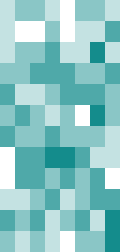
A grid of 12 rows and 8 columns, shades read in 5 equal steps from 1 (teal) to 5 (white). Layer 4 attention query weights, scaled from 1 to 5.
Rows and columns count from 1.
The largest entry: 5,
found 9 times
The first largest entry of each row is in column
5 2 1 1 2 6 8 1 1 1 4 5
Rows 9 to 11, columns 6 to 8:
3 2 5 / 3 2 2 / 2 4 1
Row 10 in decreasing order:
4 4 4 3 3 2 2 2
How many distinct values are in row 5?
3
